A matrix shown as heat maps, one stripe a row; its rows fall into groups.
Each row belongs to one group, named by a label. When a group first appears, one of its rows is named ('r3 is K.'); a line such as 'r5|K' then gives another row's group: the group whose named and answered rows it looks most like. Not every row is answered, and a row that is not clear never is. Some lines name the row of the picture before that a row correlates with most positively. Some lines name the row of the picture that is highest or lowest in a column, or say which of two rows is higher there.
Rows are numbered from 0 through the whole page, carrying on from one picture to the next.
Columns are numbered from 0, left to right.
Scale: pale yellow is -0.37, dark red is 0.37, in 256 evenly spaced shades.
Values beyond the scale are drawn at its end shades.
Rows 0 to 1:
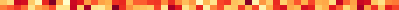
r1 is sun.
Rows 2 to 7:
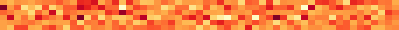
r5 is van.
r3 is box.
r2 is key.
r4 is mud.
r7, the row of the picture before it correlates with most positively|0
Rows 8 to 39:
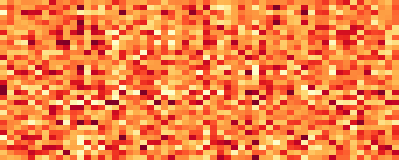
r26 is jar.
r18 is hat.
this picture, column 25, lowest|37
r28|sun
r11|van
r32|key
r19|jar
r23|van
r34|jar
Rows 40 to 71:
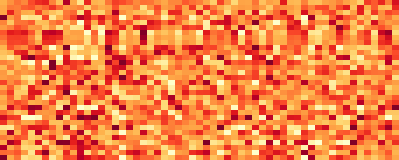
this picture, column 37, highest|51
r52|mud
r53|mud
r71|box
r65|key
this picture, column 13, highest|63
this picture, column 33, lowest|61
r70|van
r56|van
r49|sun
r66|van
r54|key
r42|sun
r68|key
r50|sun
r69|box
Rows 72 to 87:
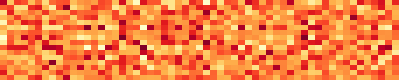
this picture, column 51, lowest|73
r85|van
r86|jar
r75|key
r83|hat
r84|mud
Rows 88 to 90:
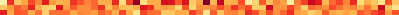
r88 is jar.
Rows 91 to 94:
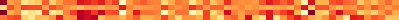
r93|box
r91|box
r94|key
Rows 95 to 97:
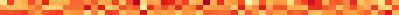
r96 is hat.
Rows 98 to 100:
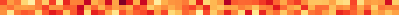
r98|mud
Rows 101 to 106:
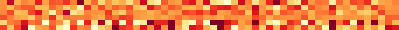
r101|van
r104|mud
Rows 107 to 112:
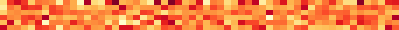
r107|sun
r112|mud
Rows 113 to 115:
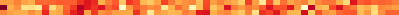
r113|key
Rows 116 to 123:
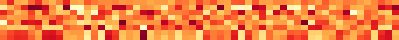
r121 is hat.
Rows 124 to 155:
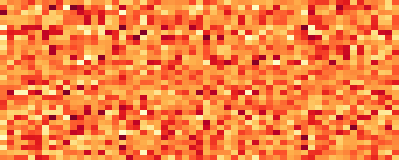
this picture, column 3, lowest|142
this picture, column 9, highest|142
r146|hat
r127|hat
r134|mud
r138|hat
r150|van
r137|van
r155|van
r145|mud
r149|key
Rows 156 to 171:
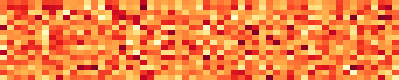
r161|jar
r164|van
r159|key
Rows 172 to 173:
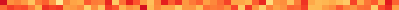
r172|mud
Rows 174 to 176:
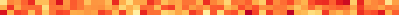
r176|jar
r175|van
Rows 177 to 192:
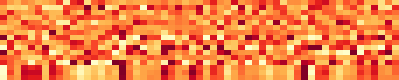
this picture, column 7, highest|183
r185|van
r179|sun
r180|box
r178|hat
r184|jar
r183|mud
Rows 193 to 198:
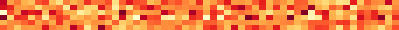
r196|jar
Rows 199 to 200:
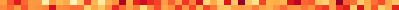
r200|mud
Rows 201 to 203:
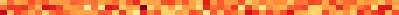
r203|jar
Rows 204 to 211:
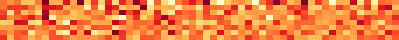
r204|van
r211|jar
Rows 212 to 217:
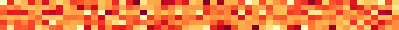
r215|hat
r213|key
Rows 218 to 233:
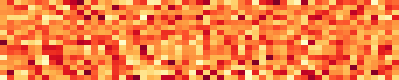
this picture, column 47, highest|230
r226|box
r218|van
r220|key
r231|key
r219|sun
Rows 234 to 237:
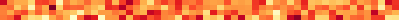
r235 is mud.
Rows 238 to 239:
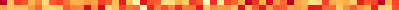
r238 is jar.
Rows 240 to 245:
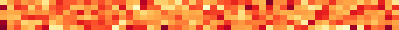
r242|key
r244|box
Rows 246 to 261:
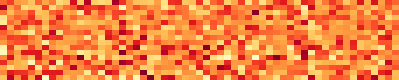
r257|van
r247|box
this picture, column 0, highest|247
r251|jar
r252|mud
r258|mud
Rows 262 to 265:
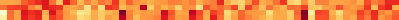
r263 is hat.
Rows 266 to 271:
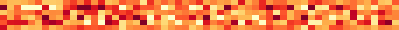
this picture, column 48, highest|267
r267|box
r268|key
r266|hat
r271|box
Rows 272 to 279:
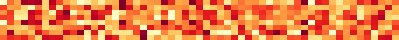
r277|hat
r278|van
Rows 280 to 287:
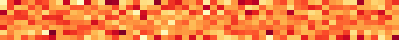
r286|mud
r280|sun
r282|jar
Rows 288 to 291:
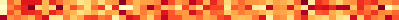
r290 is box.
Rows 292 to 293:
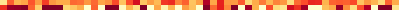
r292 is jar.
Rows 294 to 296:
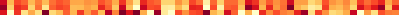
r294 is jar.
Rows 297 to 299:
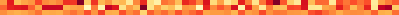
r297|van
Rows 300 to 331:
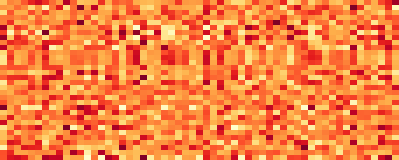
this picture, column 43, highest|329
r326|van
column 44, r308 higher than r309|No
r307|jar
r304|van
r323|van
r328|key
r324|box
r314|key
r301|key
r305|jar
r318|sun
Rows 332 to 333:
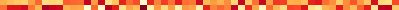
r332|hat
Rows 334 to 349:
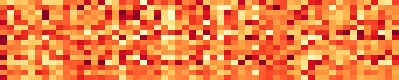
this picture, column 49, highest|340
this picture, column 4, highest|339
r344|mud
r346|hat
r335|van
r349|box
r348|van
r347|box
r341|jar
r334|hat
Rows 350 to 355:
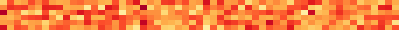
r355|jar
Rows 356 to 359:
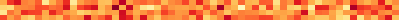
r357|key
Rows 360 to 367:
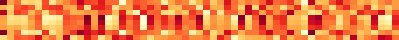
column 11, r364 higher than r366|No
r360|box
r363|hat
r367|key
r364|hat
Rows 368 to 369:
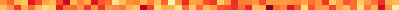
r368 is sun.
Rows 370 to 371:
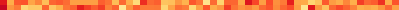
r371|box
